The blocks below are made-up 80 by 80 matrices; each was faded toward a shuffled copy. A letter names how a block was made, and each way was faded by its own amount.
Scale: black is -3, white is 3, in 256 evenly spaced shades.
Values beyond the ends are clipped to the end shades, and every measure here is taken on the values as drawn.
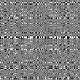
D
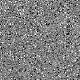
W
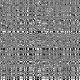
D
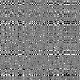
D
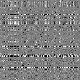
D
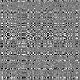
D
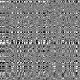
D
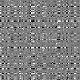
D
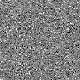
W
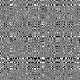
D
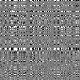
D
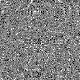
W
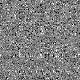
W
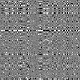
D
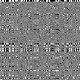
D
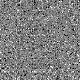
W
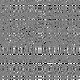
D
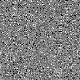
W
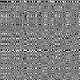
D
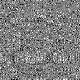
W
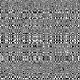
D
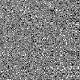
W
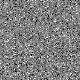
W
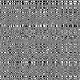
D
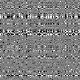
D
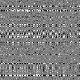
D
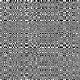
D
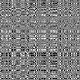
D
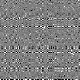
D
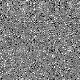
W
